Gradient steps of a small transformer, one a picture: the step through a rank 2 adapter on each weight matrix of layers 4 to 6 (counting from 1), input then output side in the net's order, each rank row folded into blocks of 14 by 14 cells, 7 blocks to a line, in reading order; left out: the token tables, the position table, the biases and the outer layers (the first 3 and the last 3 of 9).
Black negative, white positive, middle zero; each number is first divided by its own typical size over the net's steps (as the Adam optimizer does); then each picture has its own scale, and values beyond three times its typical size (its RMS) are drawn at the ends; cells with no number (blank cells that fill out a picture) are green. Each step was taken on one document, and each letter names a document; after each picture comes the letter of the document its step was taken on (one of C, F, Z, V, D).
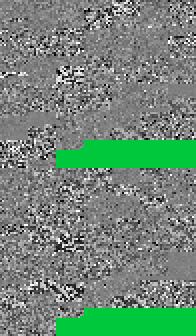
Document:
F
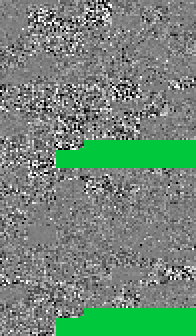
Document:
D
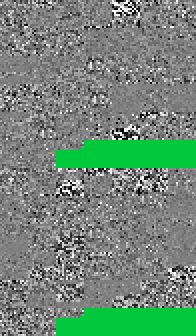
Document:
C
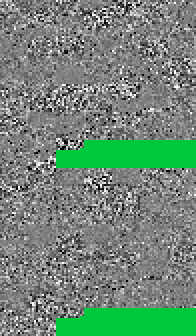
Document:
D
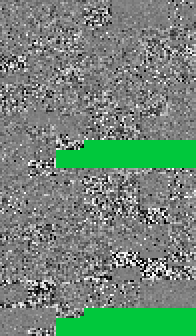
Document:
D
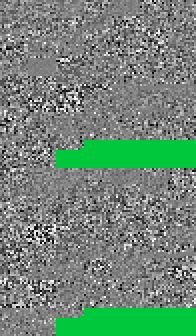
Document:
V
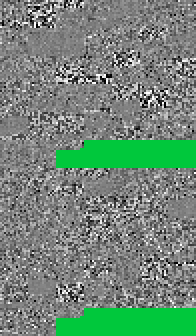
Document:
V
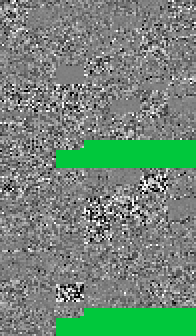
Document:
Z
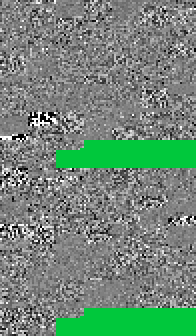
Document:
F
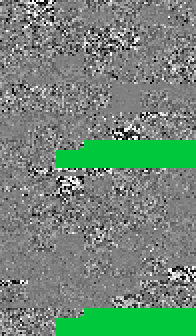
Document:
C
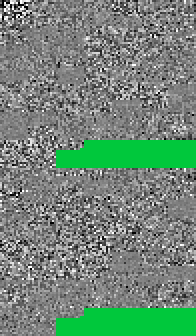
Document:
V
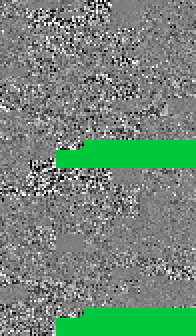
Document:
D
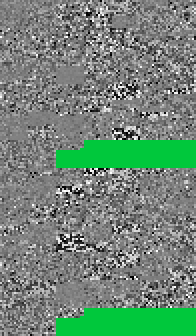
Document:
F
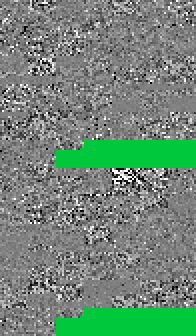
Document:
C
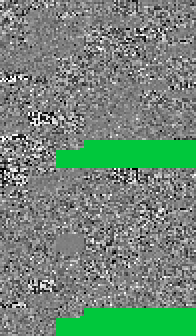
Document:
V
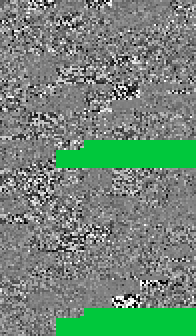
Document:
F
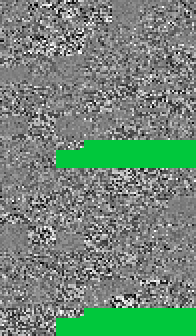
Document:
F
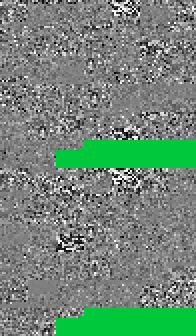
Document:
C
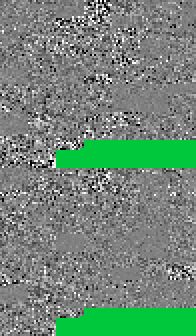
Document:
D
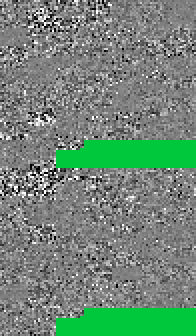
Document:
D
